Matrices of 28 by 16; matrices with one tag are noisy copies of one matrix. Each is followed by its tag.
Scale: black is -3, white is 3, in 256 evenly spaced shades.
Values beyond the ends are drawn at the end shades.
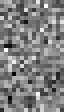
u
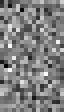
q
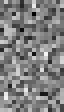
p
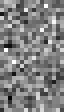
u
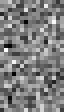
u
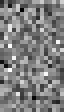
q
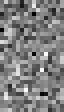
p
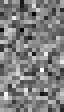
p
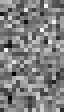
u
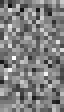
q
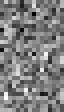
p
